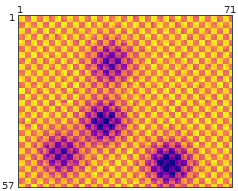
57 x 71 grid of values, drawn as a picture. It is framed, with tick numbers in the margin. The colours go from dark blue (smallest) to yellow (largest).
There are four dips. The halves do not mirror each other. Overall the values sit about 70% of the way up the scale.
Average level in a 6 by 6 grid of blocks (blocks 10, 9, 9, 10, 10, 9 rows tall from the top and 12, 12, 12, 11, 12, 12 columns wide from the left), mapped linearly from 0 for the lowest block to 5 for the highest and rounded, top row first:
554555 / 551455 / 553555 / 540555 / 313425 / 435305
